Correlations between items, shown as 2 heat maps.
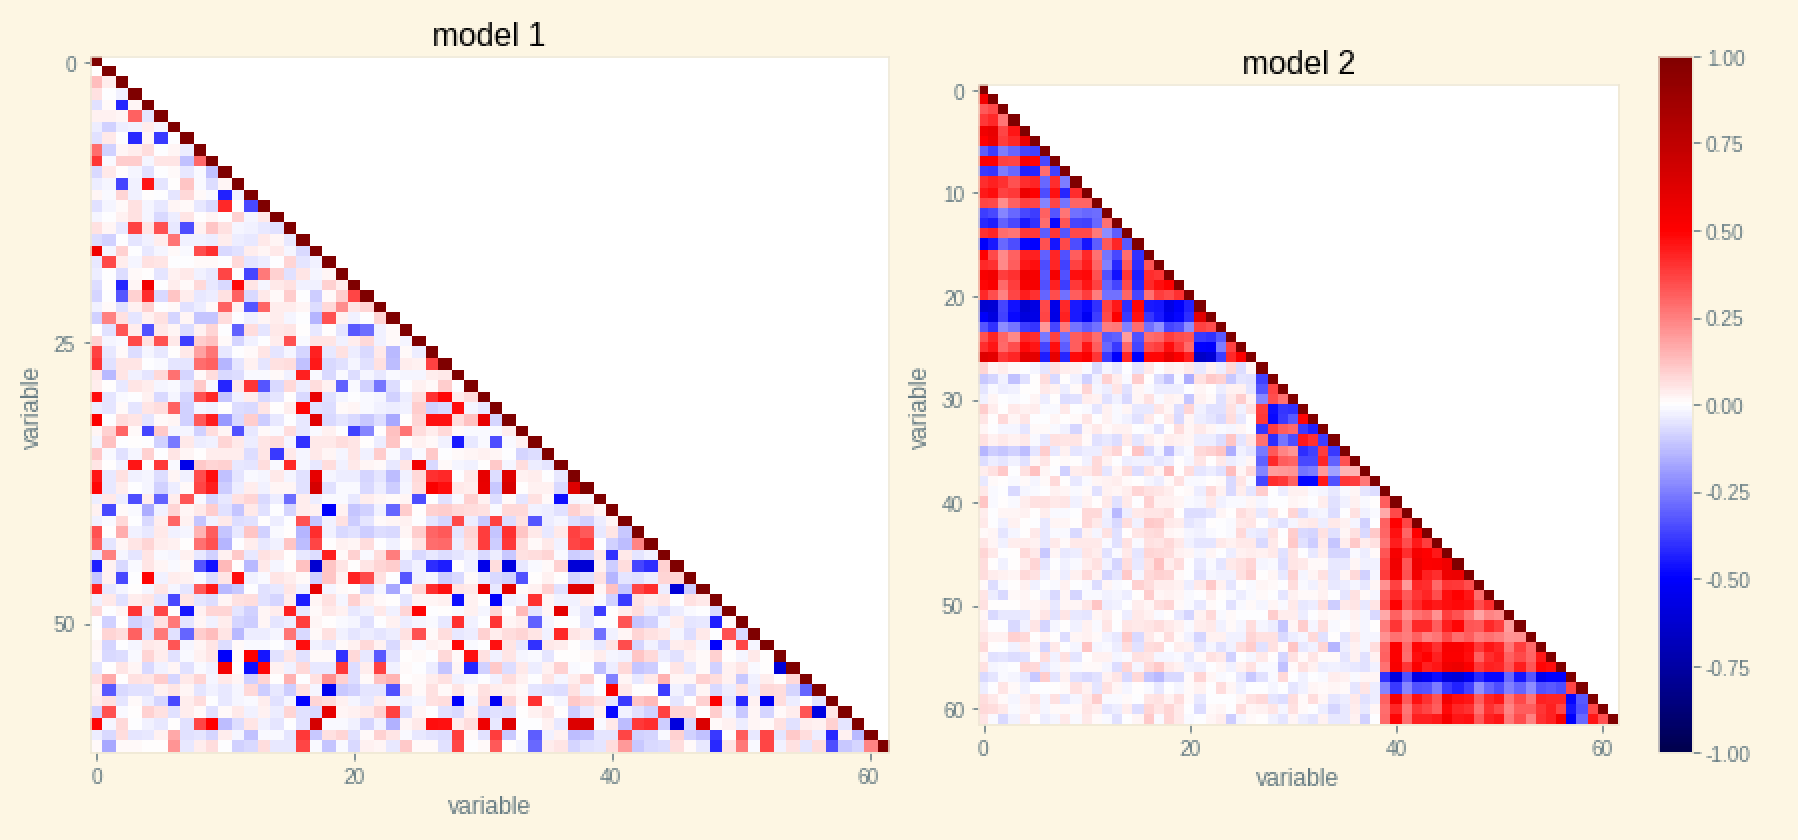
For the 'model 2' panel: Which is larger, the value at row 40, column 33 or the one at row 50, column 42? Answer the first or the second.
the second
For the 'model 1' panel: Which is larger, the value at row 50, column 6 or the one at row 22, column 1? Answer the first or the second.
the first
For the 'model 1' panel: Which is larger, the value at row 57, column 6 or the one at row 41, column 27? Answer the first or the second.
the second
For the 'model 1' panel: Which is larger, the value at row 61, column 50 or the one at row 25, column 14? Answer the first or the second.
the first
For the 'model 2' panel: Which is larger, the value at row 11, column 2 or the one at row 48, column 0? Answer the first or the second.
the first
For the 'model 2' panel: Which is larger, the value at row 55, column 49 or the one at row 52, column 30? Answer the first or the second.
the first
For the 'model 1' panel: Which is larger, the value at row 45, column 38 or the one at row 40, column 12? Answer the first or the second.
the second
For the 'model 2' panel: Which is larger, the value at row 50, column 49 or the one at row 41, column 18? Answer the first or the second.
the first
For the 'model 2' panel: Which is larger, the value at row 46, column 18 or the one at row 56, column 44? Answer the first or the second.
the second
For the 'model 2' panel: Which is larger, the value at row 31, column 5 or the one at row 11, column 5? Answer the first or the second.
the second
